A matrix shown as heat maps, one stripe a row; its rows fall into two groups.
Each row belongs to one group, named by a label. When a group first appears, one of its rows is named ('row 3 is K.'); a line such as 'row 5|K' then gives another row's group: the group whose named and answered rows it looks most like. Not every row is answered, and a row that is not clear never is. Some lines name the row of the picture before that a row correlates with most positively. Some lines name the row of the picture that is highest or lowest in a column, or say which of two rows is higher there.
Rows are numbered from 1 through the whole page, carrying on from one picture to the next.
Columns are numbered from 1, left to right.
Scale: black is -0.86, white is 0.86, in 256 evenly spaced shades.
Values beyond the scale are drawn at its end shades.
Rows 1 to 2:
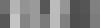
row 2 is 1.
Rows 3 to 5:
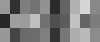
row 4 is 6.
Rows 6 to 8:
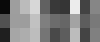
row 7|6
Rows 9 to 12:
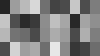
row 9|6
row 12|1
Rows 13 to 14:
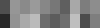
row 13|6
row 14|6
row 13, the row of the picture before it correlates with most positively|9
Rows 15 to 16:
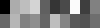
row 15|6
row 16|1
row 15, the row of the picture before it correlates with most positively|14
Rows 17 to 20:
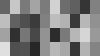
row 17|1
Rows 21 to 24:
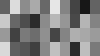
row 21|1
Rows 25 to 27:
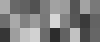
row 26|1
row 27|6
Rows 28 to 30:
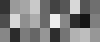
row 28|6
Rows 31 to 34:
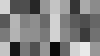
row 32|1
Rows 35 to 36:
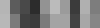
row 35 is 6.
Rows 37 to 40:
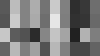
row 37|1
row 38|1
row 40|1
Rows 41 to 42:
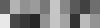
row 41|1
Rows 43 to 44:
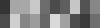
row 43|6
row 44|1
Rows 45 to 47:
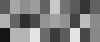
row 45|1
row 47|6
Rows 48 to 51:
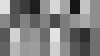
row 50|1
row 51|1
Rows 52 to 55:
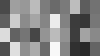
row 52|6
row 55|1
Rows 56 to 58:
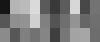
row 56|6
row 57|6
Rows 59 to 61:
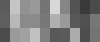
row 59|1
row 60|1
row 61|6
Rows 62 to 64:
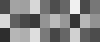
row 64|6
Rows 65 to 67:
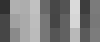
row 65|6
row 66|6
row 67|6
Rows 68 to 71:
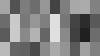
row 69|1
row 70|1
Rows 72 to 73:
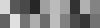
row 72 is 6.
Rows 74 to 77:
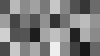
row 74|1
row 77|1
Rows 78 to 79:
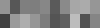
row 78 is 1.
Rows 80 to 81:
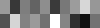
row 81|1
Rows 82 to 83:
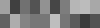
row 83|1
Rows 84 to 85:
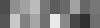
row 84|6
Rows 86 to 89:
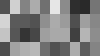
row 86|1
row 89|6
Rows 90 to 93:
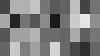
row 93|1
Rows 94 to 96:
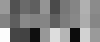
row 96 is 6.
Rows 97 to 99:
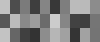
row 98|1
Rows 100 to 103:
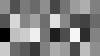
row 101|1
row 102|6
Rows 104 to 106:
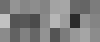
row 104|1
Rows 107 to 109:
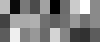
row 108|6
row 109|1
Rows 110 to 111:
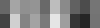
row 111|1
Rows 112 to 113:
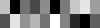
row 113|1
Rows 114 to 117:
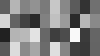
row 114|1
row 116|6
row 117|1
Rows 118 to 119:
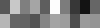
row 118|1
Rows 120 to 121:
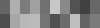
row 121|6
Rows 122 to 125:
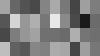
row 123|1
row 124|6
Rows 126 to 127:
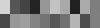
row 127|6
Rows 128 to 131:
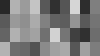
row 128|6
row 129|6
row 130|1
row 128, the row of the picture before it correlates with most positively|127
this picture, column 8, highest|128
